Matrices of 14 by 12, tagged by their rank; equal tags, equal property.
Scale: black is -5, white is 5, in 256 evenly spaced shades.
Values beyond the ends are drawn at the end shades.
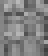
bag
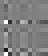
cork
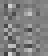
bag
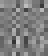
bag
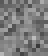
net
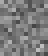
net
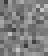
net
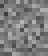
net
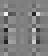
cork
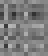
bag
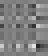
cork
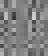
bag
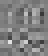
bag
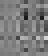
bag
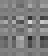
cork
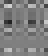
cork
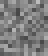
net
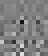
bag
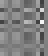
cork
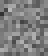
net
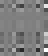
cork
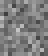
net
